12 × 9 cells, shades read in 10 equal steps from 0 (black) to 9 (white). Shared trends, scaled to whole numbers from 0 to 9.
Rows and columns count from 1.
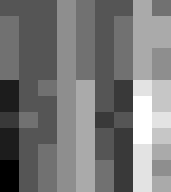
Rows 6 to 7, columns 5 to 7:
6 3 2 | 6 3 2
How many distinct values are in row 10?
7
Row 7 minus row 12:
1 0 -1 0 0 -1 0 1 1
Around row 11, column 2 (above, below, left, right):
3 3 0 4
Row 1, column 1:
3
